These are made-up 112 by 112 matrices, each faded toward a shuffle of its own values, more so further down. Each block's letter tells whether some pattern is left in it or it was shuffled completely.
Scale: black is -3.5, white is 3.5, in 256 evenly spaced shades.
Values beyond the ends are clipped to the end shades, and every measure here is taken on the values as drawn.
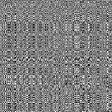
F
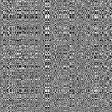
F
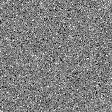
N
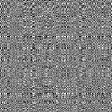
F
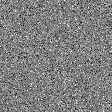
N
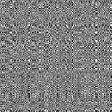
F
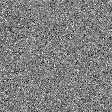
N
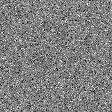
N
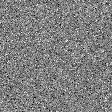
N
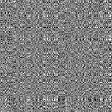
F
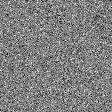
N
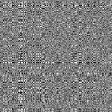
F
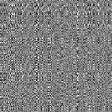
F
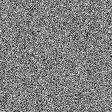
N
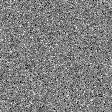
N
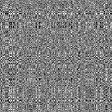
F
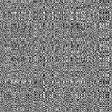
F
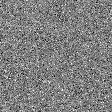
N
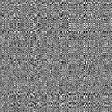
F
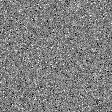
N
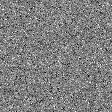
N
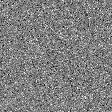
N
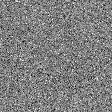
N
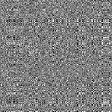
F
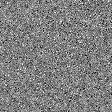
N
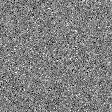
N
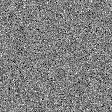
N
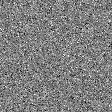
N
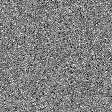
N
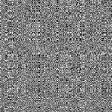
F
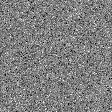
N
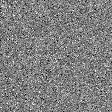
N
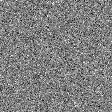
N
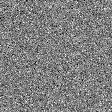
N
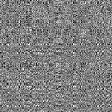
F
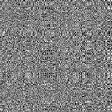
F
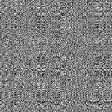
F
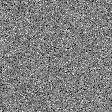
N
